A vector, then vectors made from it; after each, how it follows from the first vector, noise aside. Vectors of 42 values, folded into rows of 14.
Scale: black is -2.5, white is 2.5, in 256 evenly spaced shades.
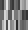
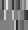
partly zeroed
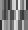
wrapped around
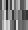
sign-scrambled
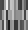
sign-scrambled
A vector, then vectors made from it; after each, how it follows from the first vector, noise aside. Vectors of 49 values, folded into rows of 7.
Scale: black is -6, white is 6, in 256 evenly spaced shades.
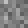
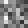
scaled up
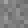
shrunk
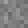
shrunk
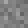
shrunk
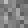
copied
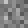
copied
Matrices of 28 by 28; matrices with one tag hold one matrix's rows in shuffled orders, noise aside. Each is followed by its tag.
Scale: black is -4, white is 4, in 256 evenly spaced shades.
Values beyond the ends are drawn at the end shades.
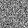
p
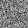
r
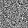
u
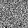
r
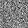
u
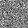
p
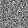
u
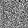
u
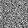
u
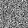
u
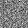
u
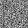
u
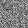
p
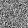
r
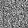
u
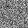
p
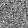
r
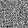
p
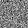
p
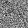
r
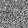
p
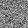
r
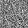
u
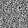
u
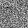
p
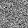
r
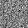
u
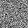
r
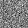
u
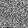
p
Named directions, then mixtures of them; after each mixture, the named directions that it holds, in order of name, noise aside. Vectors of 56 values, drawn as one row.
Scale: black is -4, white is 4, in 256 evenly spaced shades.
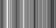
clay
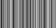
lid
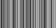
lid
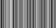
clay, lid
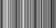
clay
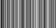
lid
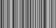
lid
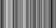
clay, lid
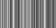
clay, lid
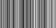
clay, lid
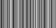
lid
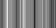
clay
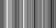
clay
